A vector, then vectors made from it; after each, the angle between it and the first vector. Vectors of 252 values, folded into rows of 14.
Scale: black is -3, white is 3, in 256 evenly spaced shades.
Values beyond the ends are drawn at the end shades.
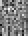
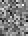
orthogonal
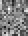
partly aligned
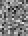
partly opposed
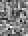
orthogonal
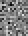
partly aligned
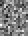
partly opposed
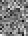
orthogonal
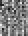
nearly opposite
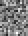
partly opposed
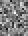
orthogonal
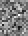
orthogonal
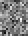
orthogonal
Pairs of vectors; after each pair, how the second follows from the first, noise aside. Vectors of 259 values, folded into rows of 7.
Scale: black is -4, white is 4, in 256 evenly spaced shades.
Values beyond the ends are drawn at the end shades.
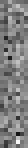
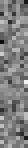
shuffled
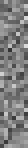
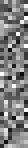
scaled up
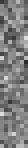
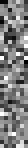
scaled up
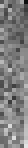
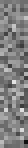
shuffled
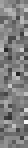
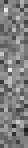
shuffled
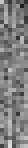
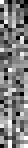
scaled up
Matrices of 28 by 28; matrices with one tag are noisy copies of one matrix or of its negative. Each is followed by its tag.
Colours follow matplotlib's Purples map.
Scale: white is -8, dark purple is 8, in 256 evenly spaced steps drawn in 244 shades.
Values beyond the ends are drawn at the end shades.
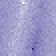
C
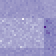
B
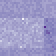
B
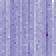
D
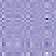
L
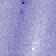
C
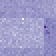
B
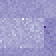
B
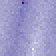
C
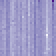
D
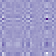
L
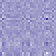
L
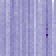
D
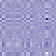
L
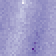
C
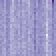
D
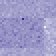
B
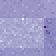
B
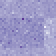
B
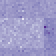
B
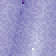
C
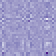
L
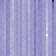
D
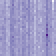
D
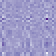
L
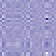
L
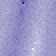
C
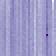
D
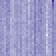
D
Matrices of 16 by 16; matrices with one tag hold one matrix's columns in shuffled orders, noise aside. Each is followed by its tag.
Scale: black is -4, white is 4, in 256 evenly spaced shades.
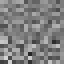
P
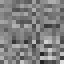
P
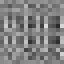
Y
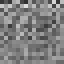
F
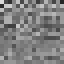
F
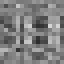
Y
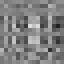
Y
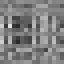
Y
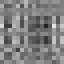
Y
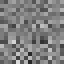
P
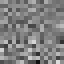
P
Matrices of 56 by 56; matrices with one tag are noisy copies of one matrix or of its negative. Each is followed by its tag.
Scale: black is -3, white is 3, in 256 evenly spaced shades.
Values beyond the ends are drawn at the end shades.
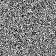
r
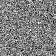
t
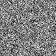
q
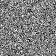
r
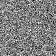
t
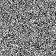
q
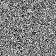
r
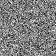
q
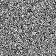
r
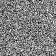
t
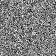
r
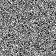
q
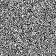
r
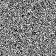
r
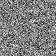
q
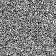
t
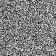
t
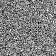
t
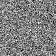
t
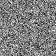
q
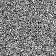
t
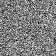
t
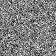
q
